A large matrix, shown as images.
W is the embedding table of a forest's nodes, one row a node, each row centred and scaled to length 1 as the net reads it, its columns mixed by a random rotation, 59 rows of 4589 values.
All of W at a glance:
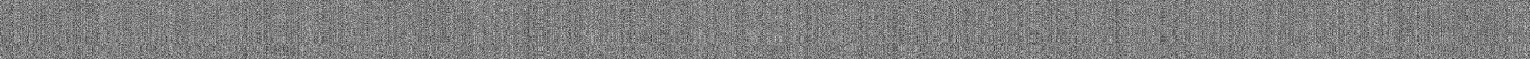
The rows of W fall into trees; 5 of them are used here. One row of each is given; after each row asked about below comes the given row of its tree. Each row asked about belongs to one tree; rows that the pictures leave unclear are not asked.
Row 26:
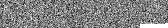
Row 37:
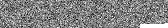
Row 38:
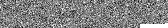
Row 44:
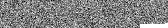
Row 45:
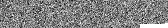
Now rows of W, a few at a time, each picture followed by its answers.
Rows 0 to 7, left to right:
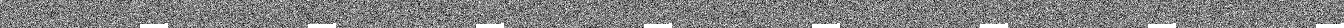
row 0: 37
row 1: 38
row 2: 45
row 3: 38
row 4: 38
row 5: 26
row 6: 37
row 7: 45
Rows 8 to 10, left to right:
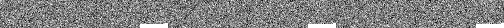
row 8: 37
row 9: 26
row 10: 26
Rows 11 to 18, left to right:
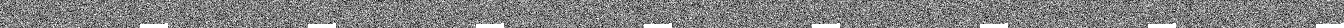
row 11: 38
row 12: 37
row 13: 26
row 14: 38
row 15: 37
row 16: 44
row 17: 37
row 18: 44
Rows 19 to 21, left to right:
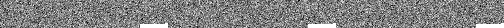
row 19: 45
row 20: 37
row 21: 38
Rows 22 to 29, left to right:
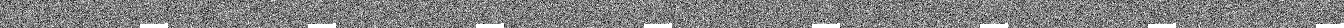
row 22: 26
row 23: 45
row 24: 37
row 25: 26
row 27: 45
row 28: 44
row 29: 45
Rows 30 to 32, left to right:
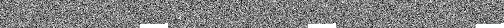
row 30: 38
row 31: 26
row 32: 38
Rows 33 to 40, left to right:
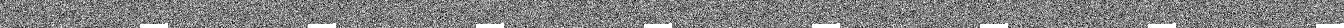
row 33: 38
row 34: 38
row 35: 45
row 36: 37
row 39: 37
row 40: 37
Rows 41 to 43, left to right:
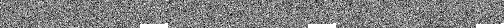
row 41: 37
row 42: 38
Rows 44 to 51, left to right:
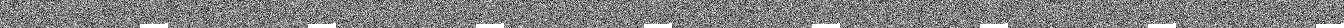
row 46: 26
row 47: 26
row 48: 26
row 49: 26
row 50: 26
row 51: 45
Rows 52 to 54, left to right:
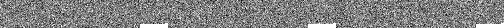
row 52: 38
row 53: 26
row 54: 45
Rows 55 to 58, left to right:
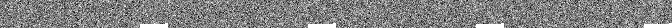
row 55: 45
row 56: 37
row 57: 37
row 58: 26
